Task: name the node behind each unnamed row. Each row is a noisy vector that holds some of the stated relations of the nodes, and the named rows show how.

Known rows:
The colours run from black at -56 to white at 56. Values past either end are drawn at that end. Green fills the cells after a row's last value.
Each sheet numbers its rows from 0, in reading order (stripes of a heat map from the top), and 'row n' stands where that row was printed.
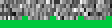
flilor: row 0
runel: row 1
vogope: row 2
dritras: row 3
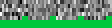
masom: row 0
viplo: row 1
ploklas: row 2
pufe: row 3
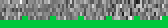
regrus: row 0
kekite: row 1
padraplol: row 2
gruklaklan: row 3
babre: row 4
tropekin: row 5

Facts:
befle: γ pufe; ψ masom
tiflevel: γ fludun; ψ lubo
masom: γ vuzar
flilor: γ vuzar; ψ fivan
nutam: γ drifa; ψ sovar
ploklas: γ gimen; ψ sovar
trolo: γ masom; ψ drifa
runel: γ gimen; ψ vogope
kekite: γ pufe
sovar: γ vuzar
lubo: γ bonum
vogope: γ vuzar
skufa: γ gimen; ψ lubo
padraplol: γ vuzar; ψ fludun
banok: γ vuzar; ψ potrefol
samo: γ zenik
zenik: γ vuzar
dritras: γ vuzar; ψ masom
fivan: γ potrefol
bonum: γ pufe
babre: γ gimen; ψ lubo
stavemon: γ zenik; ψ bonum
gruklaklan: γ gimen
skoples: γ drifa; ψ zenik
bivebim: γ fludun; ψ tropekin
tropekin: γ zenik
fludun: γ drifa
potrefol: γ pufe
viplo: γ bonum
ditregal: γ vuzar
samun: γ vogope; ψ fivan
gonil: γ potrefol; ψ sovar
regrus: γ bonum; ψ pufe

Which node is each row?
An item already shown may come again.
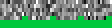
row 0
gimen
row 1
lubo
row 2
regrus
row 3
potrefol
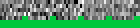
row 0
skoples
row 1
masom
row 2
zenik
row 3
regrus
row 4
bivebim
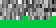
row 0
runel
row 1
nutam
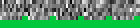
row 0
gonil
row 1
ploklas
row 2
fivan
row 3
befle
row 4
vuzar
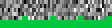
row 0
tiflevel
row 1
sovar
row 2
vuzar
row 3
bonum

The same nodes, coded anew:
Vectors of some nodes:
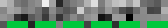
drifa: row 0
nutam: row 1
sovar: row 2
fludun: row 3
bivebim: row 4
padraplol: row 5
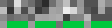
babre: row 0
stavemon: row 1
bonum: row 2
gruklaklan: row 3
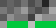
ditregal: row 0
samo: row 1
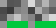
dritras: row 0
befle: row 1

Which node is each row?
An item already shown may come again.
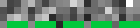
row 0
dritras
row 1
masom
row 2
nutam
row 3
sovar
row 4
ploklas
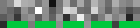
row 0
nutam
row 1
potrefol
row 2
viplo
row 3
kekite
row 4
skoples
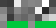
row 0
ploklas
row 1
gonil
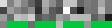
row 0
befle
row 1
runel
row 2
fivan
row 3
gimen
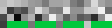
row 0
tiflevel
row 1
regrus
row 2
pufe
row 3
lubo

